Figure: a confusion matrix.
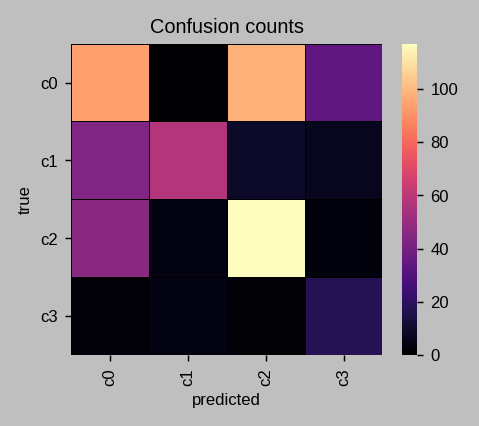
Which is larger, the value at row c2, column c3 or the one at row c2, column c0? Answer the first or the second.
the second
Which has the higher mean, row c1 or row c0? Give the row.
c0
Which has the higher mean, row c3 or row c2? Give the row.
c2
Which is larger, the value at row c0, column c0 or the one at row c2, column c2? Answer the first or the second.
the second
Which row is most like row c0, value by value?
c2
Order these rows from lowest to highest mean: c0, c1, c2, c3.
c3, c1, c2, c0
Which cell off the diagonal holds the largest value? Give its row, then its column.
c0, c2
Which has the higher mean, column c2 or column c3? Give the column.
c2
